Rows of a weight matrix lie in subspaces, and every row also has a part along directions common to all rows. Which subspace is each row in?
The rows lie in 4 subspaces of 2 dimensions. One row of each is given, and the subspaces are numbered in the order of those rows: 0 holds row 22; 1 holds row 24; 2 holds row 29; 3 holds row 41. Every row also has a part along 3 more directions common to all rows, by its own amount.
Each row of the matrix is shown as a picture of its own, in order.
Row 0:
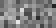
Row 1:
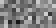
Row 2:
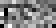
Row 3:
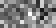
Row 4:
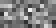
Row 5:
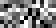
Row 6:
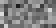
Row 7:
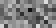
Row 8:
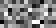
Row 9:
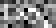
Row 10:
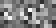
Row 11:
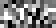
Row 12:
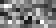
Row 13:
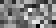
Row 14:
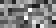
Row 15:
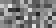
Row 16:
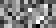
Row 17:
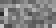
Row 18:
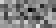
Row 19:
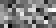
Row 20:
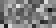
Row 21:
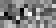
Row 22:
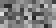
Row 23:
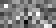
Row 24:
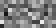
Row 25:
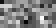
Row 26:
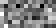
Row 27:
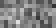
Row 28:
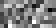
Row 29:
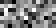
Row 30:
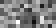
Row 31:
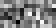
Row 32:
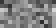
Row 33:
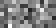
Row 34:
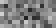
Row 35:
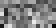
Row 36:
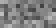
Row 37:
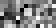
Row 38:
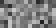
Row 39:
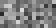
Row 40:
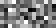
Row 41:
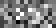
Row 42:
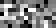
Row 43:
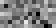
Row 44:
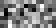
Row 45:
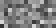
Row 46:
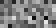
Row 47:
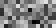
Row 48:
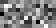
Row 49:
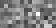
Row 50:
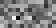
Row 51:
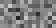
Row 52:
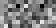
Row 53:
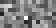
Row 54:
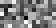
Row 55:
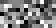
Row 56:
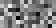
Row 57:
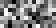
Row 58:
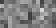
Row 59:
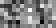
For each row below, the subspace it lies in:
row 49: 3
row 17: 1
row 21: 0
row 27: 0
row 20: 1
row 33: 2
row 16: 2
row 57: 2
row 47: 1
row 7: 1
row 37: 0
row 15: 3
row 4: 0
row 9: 3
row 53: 2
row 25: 2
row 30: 2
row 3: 2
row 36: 1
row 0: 0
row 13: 3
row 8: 1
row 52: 1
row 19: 1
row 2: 1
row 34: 1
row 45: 1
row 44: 3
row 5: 2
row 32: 0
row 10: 0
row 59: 2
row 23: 3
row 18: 1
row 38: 0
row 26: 1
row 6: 1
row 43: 3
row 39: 0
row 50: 3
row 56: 3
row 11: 0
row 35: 1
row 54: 2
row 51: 3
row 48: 1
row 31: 0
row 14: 3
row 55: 2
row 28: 1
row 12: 2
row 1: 0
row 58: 2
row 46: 3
